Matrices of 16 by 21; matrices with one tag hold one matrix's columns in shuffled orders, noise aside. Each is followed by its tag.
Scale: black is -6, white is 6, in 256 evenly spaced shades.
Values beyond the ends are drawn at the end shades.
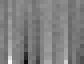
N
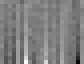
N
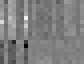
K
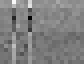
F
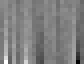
N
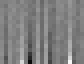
N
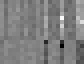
K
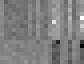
K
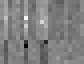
K
